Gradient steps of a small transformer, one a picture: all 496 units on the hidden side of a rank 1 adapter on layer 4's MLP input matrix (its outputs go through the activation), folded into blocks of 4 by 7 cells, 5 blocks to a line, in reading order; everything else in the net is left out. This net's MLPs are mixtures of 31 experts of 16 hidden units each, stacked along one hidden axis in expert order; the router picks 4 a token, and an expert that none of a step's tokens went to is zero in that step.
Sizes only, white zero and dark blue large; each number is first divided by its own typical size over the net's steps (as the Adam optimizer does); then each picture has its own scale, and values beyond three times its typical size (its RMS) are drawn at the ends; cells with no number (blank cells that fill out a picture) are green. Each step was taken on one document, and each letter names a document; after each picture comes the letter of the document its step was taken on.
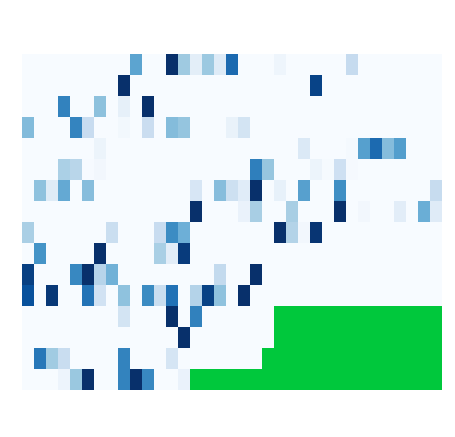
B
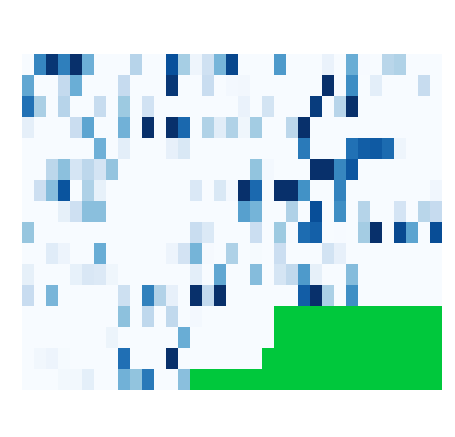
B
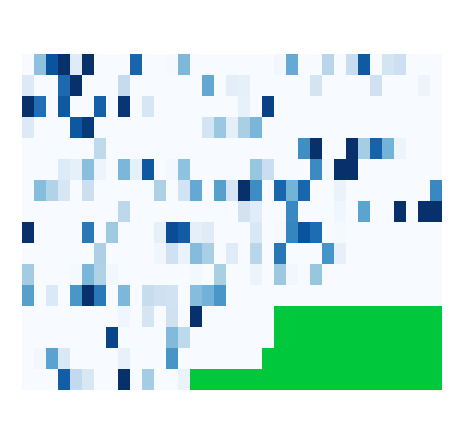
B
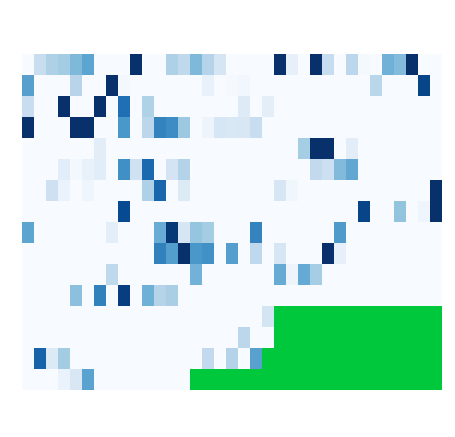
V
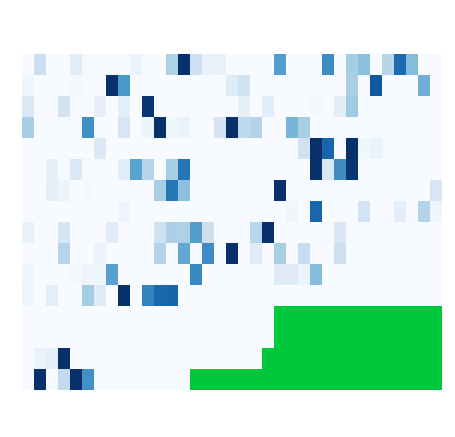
V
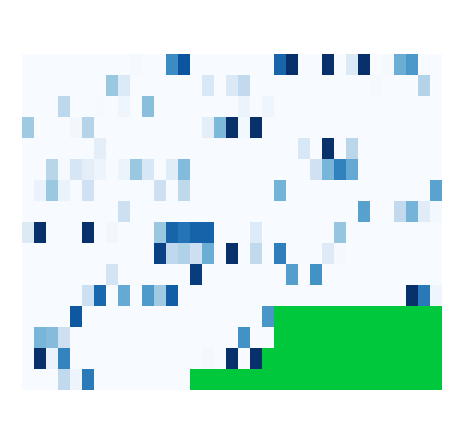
V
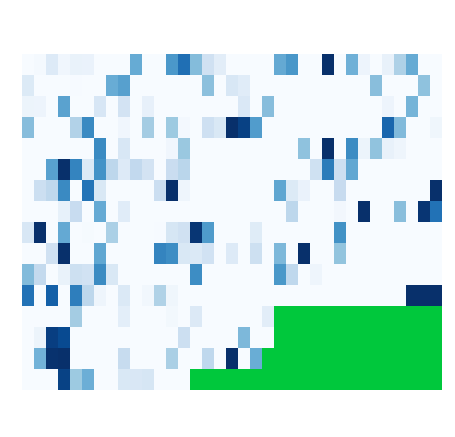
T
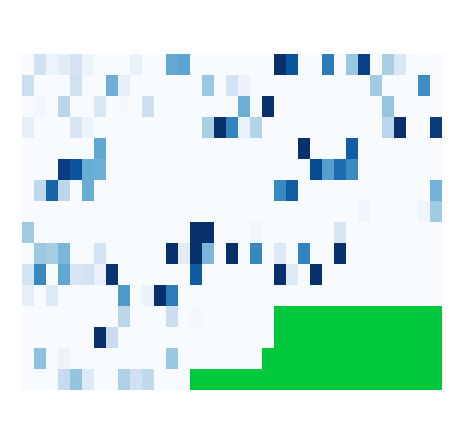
T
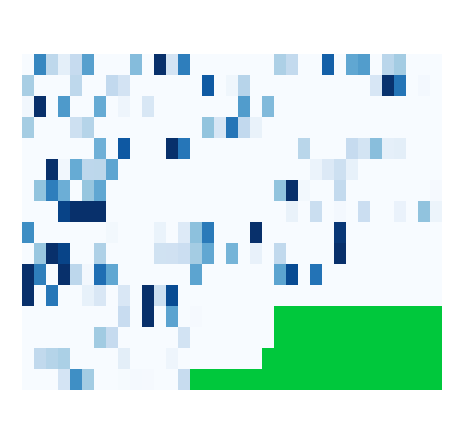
T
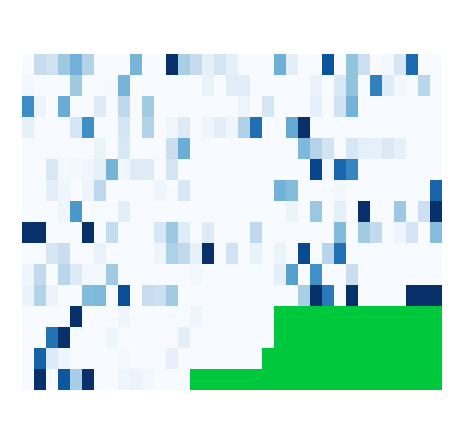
V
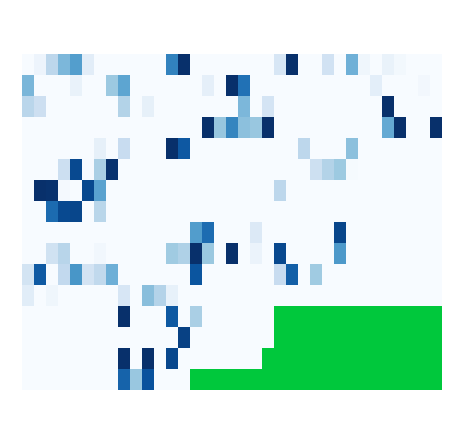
T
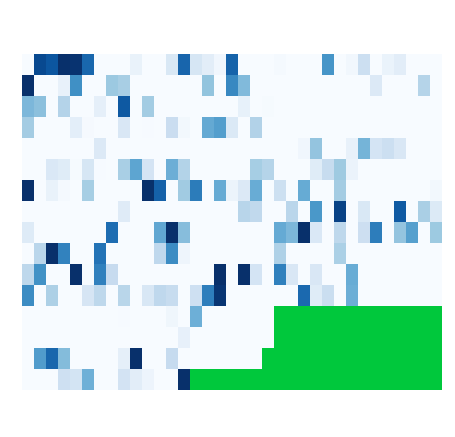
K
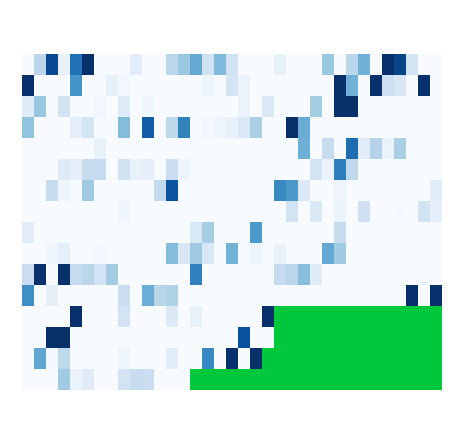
K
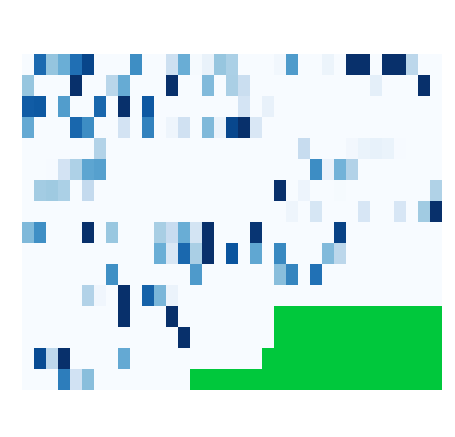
V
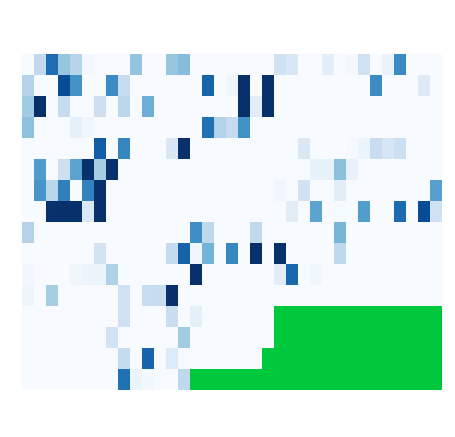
T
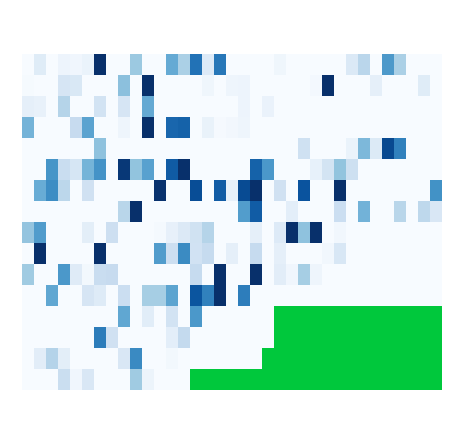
B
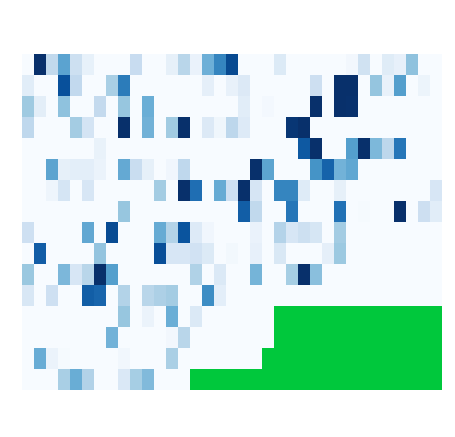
B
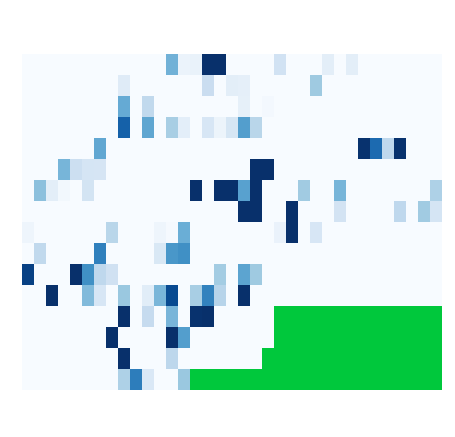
B
